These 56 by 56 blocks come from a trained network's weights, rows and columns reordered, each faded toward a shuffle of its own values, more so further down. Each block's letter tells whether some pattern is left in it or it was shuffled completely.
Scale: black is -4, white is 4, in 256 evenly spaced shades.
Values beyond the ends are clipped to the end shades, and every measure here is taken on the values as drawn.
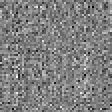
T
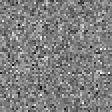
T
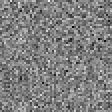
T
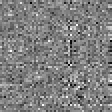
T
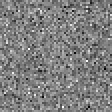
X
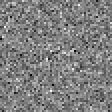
X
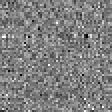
T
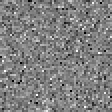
X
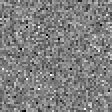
X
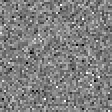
X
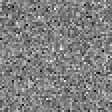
X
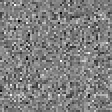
T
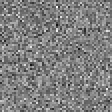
T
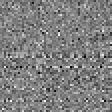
T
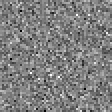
X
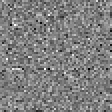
T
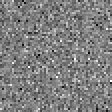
X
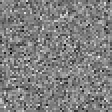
X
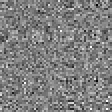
T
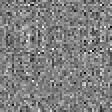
T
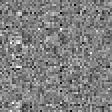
T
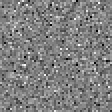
X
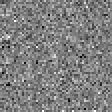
T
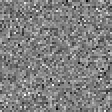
X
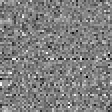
T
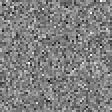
X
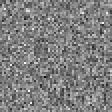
T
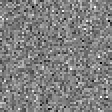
X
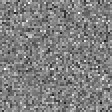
X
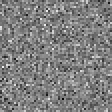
X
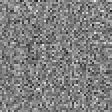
T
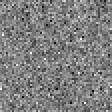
X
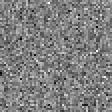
T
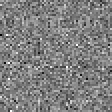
T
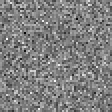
X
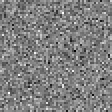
X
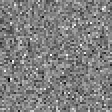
X
